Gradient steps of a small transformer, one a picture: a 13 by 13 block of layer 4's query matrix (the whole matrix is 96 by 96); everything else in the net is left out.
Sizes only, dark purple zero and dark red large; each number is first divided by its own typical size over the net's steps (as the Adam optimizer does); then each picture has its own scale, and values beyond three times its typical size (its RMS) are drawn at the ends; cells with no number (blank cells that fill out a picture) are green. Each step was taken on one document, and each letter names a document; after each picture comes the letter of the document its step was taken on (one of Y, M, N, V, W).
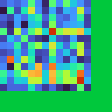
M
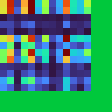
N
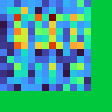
M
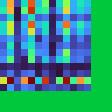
N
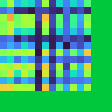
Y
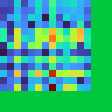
M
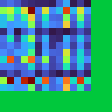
N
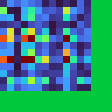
N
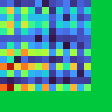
Y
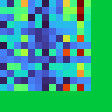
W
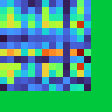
Y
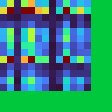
N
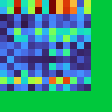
M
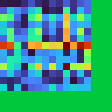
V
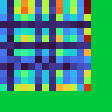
W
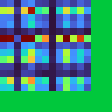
N
